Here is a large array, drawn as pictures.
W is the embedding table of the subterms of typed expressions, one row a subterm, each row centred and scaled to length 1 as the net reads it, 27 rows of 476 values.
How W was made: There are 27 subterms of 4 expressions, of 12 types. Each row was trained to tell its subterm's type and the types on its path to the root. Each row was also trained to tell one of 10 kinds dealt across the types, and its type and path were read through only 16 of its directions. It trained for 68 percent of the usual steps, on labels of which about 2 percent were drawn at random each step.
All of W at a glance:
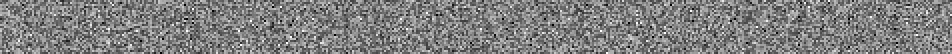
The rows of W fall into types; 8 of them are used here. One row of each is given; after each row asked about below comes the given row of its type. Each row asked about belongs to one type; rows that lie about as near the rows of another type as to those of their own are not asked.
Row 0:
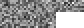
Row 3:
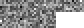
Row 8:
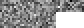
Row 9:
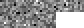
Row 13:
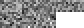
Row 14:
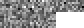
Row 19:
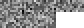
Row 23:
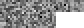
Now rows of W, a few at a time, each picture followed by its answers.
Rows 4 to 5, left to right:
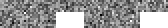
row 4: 3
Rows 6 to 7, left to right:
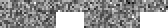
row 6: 23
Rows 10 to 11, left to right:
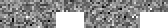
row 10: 8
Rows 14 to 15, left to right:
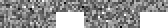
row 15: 0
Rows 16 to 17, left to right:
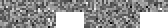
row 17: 0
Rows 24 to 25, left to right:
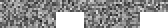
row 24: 13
